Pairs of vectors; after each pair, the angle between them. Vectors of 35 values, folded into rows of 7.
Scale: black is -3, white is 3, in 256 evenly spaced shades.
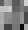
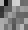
partly opposed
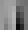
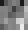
partly opposed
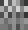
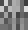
nearly parallel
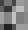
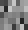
orthogonal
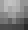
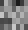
orthogonal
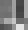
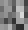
nearly opposite
